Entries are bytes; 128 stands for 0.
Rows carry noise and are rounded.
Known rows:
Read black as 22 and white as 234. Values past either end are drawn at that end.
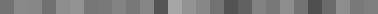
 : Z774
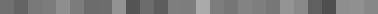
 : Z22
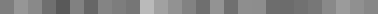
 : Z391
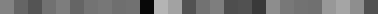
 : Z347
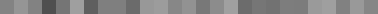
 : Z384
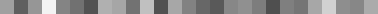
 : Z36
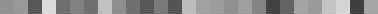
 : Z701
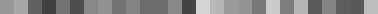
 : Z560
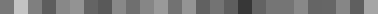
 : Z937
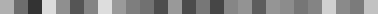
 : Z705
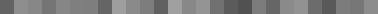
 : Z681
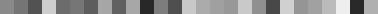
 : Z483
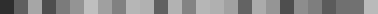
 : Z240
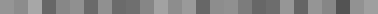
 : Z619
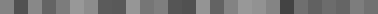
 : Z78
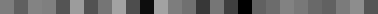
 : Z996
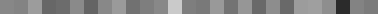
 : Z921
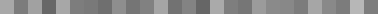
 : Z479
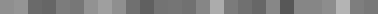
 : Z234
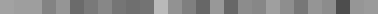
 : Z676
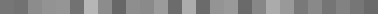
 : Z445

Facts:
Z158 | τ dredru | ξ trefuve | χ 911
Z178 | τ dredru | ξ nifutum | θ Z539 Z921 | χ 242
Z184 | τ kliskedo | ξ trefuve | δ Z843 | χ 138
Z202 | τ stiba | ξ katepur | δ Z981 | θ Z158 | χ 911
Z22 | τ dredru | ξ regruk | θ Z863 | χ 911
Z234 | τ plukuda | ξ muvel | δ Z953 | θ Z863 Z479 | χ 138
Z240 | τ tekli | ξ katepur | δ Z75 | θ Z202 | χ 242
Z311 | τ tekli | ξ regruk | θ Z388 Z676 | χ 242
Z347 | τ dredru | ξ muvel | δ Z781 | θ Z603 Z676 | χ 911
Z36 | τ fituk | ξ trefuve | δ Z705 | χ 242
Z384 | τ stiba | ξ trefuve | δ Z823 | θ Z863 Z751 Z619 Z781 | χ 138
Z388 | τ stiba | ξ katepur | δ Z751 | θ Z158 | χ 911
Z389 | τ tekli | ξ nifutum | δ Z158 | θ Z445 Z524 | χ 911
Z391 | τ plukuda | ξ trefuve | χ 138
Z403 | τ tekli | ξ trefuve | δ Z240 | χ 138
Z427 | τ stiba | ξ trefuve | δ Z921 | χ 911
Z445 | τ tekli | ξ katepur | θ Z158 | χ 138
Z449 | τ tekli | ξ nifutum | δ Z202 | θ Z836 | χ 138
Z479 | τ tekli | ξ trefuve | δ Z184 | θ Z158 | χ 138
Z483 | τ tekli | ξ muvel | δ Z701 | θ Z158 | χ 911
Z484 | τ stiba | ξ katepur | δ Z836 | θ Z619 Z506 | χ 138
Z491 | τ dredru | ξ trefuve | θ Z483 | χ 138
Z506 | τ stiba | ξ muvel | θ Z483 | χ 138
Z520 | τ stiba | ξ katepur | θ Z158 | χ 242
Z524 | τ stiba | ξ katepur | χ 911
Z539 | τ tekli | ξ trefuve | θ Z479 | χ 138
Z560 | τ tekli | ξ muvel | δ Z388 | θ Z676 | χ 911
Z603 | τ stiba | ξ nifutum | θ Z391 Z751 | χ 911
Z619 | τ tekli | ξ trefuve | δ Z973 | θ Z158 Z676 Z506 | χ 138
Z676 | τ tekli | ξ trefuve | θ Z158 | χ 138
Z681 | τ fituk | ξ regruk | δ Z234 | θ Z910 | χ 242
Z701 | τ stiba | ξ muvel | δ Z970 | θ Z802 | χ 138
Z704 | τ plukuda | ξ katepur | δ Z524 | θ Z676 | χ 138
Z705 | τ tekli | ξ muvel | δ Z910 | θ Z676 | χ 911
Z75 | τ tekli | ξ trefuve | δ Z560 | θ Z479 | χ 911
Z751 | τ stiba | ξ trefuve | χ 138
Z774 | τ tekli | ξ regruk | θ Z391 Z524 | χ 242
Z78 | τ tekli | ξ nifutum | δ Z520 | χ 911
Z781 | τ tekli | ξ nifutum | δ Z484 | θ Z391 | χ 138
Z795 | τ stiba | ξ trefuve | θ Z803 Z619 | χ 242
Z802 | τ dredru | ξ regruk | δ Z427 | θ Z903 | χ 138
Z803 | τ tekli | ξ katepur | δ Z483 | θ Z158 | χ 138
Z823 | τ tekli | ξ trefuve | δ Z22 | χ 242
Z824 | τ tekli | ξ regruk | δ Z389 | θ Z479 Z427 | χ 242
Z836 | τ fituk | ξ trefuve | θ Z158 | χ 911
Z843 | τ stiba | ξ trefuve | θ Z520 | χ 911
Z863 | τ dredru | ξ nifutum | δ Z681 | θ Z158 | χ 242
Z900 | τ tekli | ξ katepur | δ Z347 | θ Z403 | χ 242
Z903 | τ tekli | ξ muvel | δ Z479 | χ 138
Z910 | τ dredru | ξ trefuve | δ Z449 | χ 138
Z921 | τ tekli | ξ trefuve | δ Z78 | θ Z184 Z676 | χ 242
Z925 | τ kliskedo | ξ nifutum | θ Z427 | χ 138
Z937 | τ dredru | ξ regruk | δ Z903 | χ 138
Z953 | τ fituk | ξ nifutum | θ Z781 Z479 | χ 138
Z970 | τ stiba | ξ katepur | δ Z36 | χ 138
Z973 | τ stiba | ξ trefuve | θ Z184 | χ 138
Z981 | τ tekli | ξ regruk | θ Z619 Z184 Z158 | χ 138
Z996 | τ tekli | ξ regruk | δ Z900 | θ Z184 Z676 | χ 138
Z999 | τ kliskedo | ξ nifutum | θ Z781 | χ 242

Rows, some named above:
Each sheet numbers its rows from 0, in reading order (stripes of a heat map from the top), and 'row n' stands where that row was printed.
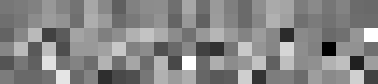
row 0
Z445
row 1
Z445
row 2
Z403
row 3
Z981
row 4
Z803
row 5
Z836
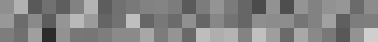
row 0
Z903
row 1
Z863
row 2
Z75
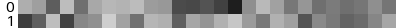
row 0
Z449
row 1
Z240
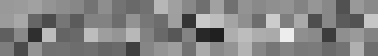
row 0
Z676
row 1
Z560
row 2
Z202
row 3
Z843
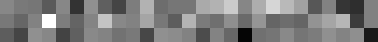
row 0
Z388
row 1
Z970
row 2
Z900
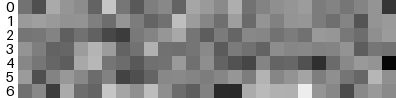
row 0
Z520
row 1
Z676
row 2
Z427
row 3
Z863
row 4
Z781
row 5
Z158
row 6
Z202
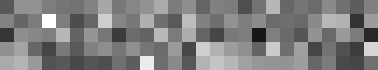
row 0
Z704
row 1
Z970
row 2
Z484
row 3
Z560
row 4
Z751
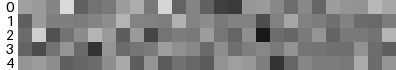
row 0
Z910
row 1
Z704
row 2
Z802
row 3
Z524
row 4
Z506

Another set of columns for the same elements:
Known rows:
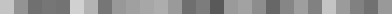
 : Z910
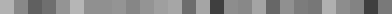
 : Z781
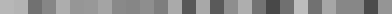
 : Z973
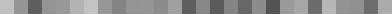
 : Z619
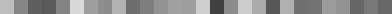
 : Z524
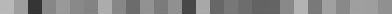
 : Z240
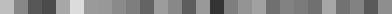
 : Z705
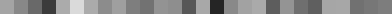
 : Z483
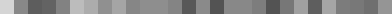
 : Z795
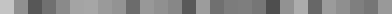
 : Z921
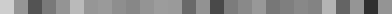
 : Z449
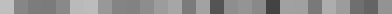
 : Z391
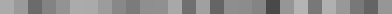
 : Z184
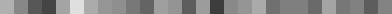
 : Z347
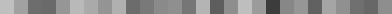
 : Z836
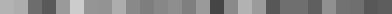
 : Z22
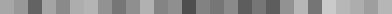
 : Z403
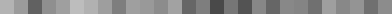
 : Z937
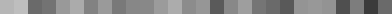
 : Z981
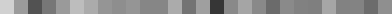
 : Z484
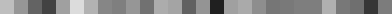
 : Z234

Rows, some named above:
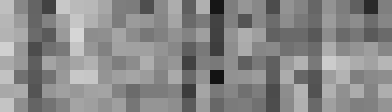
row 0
Z701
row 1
Z937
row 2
Z22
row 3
Z900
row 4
Z403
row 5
Z803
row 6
Z75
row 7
Z921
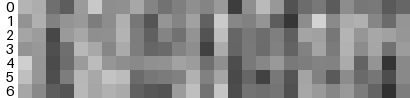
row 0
Z22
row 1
Z751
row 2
Z388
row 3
Z560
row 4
Z449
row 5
Z802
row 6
Z903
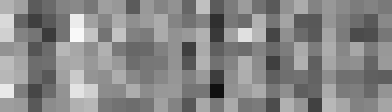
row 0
Z520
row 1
Z863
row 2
Z158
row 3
Z560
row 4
Z843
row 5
Z22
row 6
Z704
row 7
Z427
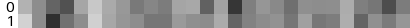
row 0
Z506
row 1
Z202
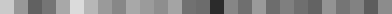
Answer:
Z996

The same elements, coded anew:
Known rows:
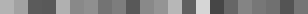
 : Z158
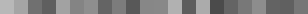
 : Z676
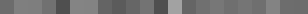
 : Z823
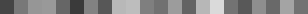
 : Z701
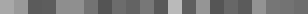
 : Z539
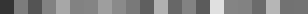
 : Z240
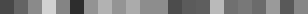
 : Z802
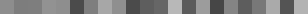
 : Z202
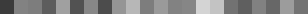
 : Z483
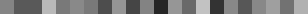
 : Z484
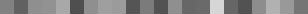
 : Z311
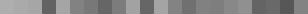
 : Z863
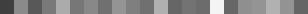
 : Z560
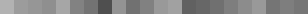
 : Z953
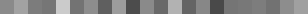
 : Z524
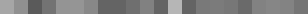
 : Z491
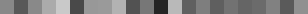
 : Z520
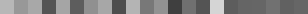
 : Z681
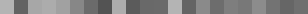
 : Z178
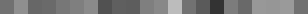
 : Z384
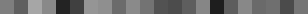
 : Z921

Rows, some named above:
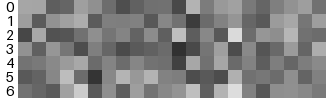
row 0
Z843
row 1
Z996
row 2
Z75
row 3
Z900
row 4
Z803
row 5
Z802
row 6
Z506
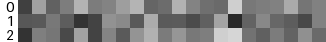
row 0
Z388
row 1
Z427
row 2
Z483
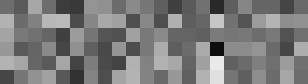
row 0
Z921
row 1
Z981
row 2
Z403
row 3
Z781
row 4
Z234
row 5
Z701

